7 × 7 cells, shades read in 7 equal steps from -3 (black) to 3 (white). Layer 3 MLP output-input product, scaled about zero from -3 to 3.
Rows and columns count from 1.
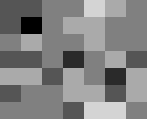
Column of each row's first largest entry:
5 4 2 6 1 4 5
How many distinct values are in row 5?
4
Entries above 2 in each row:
0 0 0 0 0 0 0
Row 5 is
1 1 -1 1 0 -2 1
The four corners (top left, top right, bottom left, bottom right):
-1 0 0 0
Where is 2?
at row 1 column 5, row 7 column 5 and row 7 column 6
